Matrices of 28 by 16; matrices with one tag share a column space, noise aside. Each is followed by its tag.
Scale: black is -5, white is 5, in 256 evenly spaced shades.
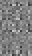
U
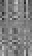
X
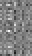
U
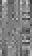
X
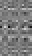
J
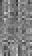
X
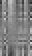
X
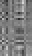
X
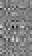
J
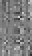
X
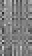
X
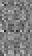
U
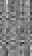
X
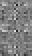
U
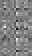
J
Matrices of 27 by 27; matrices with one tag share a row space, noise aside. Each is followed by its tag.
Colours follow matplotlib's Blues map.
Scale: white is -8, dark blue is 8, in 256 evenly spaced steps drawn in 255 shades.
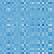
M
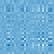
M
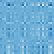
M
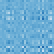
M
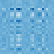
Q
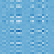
Q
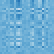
Q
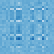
Q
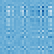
M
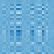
Q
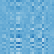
Q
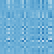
M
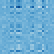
Q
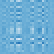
Q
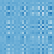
M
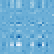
Q
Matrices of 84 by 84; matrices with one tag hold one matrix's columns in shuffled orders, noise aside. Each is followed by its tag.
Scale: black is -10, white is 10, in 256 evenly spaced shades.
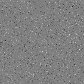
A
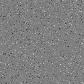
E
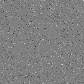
E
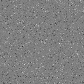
E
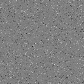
E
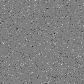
E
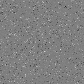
A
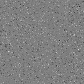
A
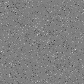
A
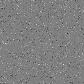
E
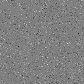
E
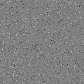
A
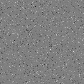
A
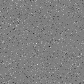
E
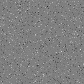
A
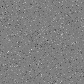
A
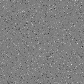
E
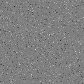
A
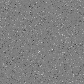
A
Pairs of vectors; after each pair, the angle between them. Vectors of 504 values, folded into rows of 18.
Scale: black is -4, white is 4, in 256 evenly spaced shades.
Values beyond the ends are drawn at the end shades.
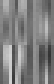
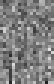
partly opposed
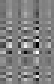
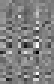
nearly opposite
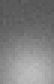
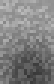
nearly opposite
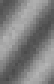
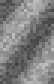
nearly parallel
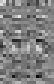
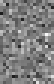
partly aligned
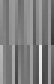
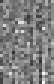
partly opposed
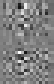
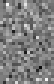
partly aligned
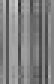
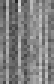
nearly opposite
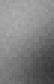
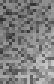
partly opposed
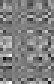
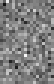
orthogonal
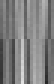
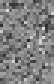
orthogonal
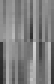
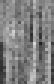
nearly parallel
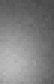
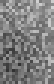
partly opposed
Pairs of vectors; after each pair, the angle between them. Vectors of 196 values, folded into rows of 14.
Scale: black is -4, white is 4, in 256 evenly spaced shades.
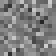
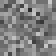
nearly parallel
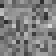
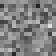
partly aligned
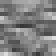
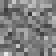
partly aligned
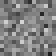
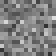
nearly parallel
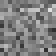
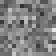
orthogonal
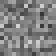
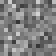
orthogonal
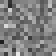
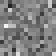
nearly parallel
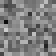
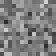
nearly parallel
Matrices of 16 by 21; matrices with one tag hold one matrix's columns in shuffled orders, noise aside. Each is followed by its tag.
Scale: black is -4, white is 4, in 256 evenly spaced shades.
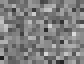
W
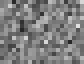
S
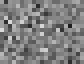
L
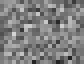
W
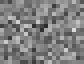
L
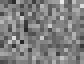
S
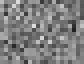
S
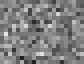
W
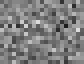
L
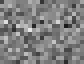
L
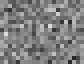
W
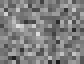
W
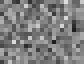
S
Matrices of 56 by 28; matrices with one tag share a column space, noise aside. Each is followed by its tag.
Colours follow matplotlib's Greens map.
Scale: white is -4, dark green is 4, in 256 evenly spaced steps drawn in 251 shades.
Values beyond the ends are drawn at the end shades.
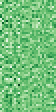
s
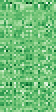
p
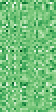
p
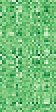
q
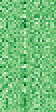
s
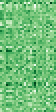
p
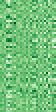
s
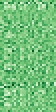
p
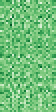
s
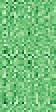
q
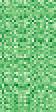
s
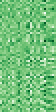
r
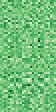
s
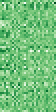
p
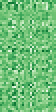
p
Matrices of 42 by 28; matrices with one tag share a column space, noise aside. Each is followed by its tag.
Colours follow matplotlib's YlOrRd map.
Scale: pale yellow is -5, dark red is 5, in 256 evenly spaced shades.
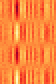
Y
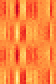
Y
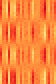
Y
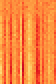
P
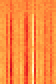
P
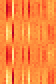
Y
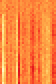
P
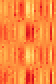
Y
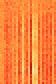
P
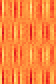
Y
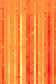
P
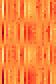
Y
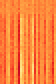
P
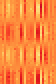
Y
